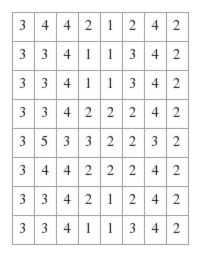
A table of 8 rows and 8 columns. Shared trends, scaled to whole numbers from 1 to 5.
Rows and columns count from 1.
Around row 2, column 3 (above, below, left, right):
4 4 3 1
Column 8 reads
2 2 2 2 2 2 2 2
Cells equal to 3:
19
